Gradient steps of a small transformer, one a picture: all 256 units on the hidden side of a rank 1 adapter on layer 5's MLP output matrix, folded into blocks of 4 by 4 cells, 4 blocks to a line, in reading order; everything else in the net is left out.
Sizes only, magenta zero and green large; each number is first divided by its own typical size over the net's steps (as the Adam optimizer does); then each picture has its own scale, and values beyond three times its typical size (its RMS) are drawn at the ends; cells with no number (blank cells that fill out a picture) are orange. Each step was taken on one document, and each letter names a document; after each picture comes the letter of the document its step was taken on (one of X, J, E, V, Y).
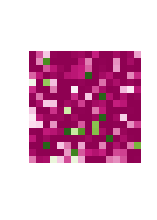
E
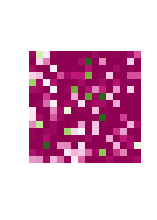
E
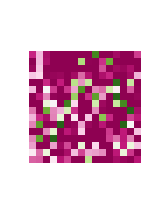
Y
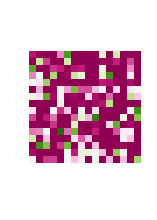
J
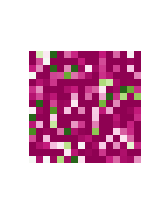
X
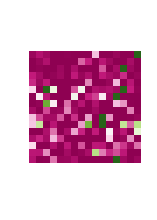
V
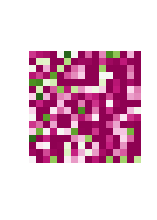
J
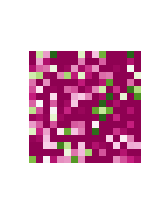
X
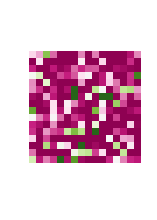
E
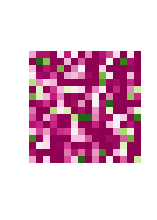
J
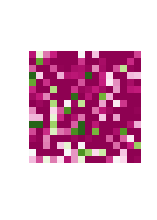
E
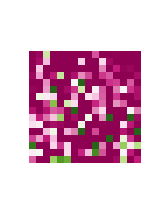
Y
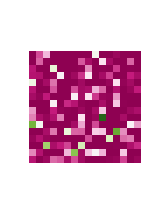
E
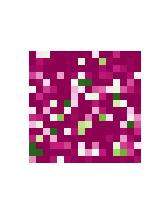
Y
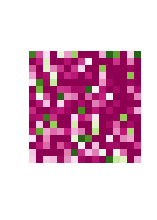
J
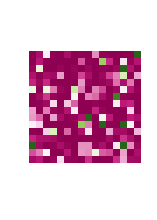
V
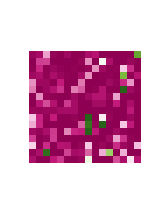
V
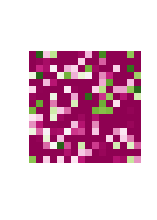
X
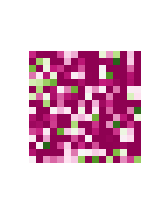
J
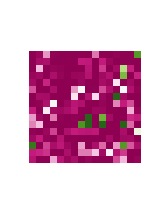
V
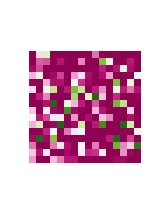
Y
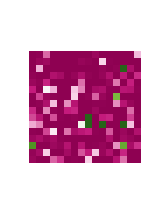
V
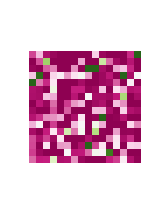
E
